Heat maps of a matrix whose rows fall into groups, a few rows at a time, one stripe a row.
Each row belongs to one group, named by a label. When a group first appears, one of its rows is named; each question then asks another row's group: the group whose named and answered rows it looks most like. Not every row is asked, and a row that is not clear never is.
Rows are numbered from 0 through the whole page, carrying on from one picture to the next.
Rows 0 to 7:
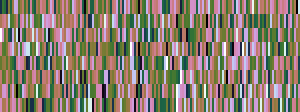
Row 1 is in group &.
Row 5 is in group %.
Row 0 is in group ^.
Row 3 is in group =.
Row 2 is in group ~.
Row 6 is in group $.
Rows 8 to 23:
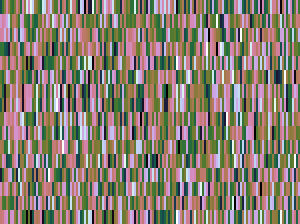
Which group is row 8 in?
&
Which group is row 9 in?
&
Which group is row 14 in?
=
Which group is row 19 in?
~
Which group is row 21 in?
%
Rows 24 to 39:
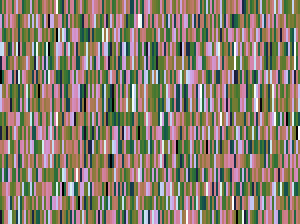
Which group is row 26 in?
=
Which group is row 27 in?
~
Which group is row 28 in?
~
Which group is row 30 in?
%
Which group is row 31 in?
%
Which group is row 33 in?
^
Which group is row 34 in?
&
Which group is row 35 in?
^
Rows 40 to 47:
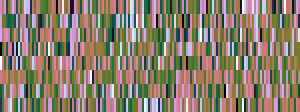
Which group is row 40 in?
=
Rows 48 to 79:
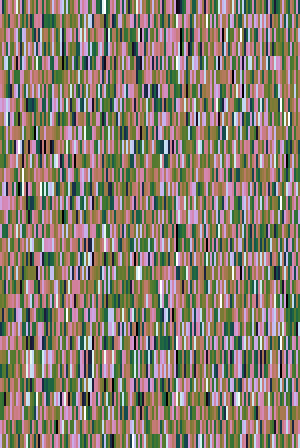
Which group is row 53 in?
$
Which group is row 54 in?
~
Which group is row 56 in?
$
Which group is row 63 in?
$
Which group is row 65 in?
&
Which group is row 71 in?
^
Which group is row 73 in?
&
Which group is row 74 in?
&
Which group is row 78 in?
=
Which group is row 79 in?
%
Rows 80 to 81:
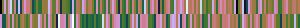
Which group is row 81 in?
=
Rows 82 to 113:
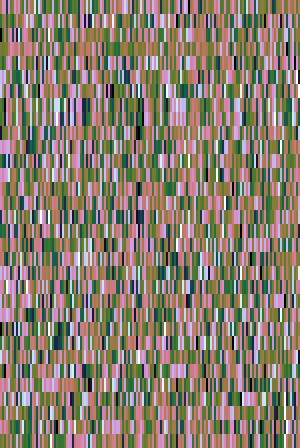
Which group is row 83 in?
&
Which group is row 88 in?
%
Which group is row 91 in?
^
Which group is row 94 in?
&
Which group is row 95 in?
$
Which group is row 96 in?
%
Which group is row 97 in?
^
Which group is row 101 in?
%
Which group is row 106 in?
$
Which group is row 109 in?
&
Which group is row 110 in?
=
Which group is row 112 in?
=
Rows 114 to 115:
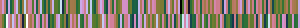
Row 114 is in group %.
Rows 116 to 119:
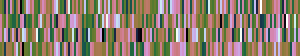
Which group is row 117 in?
=
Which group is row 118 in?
$
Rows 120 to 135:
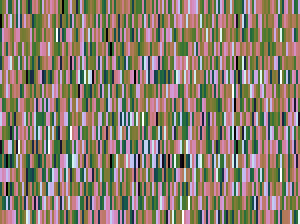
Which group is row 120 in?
$
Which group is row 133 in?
^
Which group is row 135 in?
^
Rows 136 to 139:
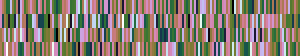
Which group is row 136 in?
$
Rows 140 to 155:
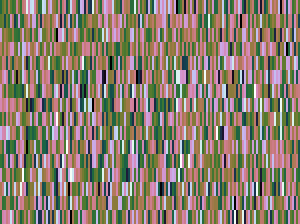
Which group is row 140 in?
&
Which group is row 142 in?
=
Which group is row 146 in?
%
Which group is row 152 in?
=
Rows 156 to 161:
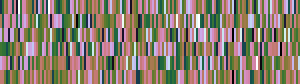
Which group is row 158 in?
$
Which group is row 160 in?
%
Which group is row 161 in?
$
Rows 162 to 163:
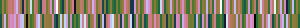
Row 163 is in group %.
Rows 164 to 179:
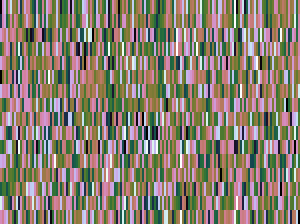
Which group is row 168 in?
%
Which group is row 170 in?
%
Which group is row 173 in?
~
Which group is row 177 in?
&
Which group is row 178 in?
~
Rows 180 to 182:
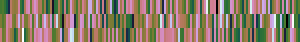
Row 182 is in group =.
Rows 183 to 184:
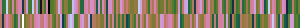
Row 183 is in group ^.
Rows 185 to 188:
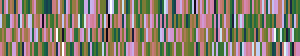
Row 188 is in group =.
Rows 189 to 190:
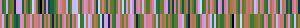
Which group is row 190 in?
$
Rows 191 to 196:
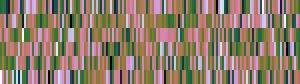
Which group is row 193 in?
=
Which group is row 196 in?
~
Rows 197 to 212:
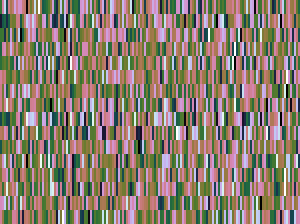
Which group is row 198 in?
&
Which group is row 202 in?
=
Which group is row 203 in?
=
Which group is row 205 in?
&
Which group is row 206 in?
$
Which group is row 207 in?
^
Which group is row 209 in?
$
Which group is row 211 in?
%
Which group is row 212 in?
=
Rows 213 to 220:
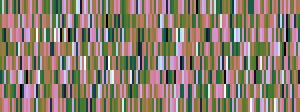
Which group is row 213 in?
$
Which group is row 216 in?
$
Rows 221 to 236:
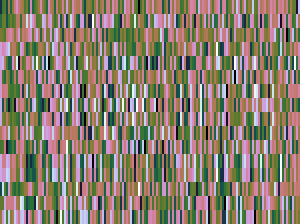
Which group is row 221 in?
^
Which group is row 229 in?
%
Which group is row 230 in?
&
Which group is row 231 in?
^
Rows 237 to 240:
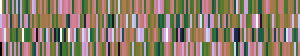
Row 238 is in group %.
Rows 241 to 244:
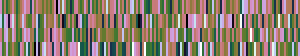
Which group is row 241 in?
=
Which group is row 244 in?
%
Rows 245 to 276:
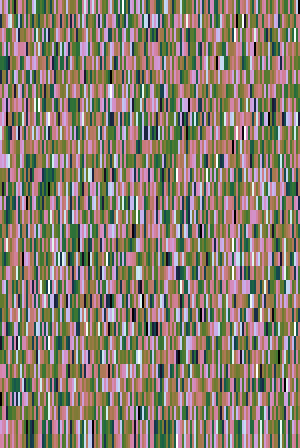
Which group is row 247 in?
~
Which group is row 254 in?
~
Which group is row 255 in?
$
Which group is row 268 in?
~
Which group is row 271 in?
%
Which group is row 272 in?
=
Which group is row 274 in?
^
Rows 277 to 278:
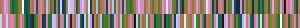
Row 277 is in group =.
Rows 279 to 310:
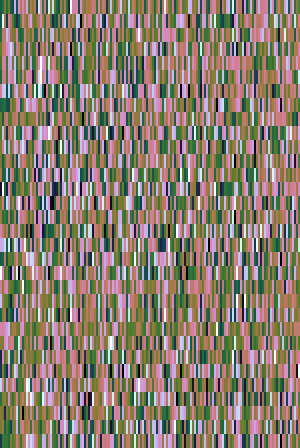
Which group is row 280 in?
$
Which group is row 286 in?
&
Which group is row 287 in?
^
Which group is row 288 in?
^
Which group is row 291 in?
%
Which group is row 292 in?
$
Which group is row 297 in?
&
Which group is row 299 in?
=
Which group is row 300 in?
~
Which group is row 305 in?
^
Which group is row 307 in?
&
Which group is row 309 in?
^
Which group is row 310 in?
&
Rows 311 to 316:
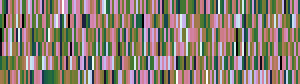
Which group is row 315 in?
&
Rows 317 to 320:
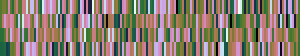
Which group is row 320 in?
&
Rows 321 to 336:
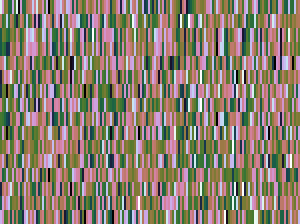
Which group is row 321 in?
~
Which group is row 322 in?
%
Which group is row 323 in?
&
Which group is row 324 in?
&
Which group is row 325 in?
=
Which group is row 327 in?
^
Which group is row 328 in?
%
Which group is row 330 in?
^
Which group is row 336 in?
%
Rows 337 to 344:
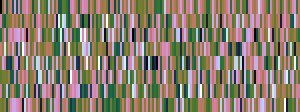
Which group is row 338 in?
=
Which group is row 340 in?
=
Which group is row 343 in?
%
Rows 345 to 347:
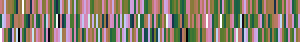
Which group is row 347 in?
~
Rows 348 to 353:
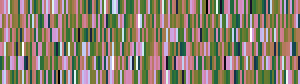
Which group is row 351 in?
=
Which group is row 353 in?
=
